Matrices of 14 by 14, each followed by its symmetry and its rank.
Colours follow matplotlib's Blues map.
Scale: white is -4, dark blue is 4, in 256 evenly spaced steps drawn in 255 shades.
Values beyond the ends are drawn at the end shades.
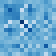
symmetric, rank three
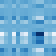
neither, rank one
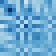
symmetric, rank two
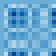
symmetric, rank one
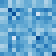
symmetric, rank three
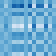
neither, rank one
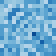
symmetric, full rank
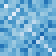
symmetric, full rank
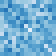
symmetric, full rank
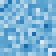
symmetric, full rank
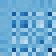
symmetric, rank two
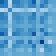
symmetric, rank two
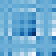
symmetric, rank one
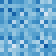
symmetric, rank two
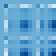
symmetric, rank one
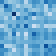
symmetric, rank three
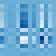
neither, rank one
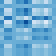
neither, rank one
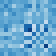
symmetric, rank three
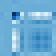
symmetric, rank one
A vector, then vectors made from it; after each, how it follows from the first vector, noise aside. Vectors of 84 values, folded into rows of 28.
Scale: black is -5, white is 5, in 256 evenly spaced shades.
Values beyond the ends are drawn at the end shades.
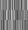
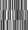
scaled up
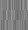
shrunk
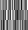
scaled up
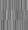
shrunk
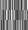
scaled up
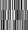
scaled up
